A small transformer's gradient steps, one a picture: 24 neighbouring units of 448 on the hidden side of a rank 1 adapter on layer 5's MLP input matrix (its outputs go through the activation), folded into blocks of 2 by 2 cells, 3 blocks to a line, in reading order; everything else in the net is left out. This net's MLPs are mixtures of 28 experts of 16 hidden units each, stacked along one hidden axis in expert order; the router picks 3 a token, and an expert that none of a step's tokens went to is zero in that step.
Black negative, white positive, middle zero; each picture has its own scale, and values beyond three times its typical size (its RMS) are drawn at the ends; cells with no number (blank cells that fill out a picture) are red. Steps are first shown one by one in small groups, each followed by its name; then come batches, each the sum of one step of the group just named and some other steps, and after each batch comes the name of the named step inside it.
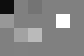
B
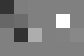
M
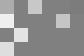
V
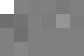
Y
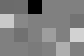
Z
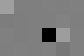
Y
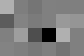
V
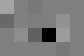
Y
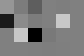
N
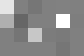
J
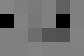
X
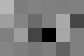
N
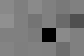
X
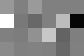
J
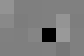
J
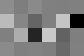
N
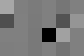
X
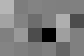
N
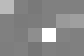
J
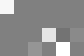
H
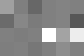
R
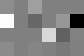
H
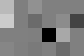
H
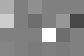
H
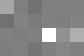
R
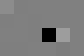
H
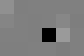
H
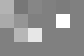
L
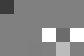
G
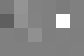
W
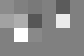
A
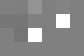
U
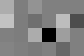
U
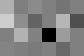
A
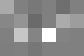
A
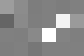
W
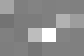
U
